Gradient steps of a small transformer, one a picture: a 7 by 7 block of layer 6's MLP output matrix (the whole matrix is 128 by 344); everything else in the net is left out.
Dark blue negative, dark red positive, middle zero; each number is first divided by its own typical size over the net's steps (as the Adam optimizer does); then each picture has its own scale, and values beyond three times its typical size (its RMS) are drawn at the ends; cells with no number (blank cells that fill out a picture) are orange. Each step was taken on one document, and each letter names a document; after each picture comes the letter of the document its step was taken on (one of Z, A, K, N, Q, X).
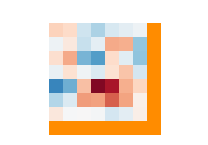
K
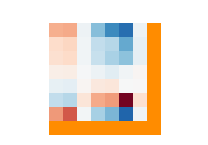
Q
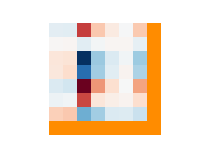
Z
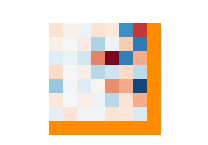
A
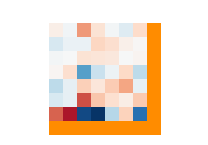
Z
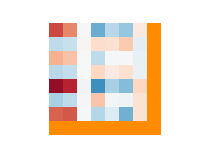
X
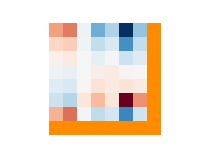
Q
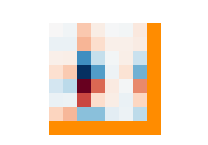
Z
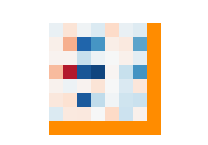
K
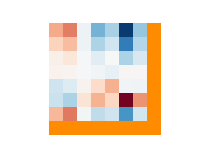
Q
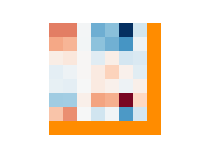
Q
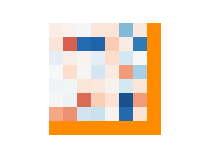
K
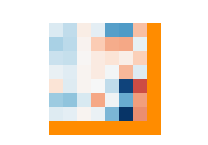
X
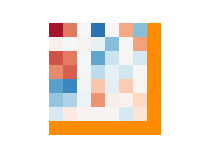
X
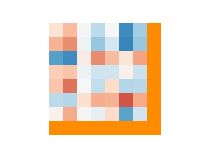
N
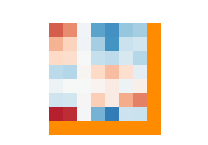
Q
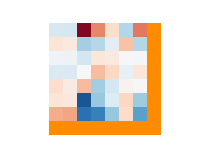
Z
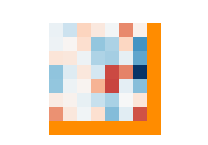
A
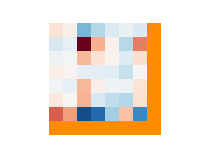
Z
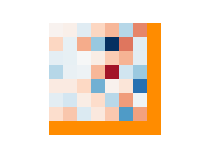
A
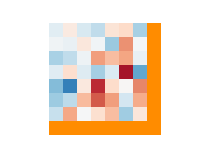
X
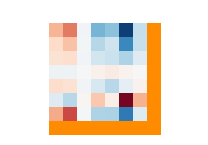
Q
